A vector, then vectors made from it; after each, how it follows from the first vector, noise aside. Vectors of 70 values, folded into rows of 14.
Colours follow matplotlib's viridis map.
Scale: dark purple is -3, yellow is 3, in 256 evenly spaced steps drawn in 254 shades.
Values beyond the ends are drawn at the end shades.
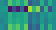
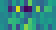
sign-scrambled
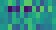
sign-scrambled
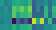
wrapped around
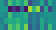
copied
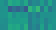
shrunk
